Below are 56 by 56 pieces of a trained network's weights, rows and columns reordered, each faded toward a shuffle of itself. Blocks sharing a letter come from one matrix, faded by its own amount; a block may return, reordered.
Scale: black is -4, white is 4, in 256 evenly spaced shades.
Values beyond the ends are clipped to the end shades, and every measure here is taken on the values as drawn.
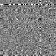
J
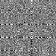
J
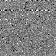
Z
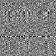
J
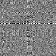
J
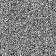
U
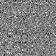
Z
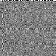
J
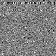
Z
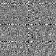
J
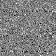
Z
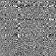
J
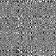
J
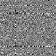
J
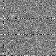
J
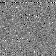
Z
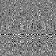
J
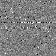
Z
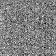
U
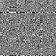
J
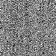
U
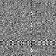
J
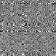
J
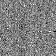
U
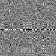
J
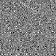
Z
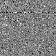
Z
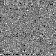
Z
